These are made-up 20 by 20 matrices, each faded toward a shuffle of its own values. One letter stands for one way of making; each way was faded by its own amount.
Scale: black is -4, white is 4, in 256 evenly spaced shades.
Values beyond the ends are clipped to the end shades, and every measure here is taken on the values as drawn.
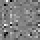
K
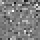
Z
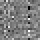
K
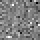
Z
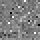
Z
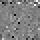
Z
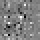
K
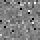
Z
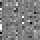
K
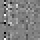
K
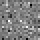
K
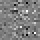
K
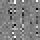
K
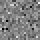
Z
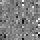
K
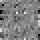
K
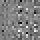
K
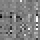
K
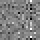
K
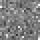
Z
